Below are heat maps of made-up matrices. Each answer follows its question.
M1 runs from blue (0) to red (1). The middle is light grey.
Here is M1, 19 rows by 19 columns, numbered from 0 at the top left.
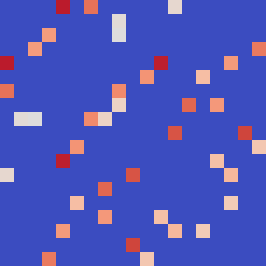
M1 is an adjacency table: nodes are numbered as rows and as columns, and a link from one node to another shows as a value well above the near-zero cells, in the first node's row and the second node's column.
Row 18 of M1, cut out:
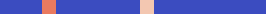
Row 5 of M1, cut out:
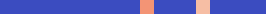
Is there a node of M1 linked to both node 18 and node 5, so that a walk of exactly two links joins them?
yes
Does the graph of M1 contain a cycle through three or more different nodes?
yes
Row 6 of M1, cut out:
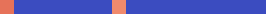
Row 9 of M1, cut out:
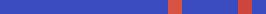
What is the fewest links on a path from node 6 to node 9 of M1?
3
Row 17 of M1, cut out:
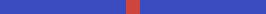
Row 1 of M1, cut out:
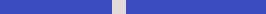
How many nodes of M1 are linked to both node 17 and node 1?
0
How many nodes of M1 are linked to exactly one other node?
3
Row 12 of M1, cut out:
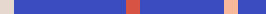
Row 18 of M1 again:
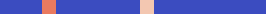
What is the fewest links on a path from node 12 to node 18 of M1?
5
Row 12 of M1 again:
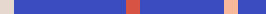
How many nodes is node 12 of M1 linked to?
3
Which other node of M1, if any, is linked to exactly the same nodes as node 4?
none
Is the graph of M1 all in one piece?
yes
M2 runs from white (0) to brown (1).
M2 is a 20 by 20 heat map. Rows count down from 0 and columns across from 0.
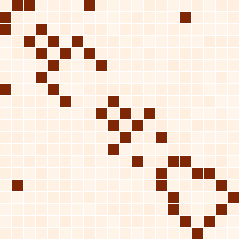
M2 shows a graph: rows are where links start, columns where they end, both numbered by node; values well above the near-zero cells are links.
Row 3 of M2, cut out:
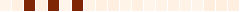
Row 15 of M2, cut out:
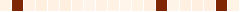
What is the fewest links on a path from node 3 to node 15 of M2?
4
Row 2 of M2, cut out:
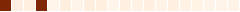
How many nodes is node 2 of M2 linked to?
2
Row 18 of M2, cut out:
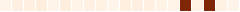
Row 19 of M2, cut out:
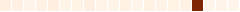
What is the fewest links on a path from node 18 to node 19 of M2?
4
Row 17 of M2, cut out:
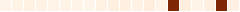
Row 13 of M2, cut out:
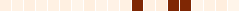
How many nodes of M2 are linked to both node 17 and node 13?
1
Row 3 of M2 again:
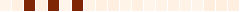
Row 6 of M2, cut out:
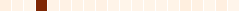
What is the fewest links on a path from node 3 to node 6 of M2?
1
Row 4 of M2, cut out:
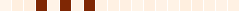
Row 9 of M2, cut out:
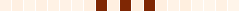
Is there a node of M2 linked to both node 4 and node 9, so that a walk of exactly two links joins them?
no
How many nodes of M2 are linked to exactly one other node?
3
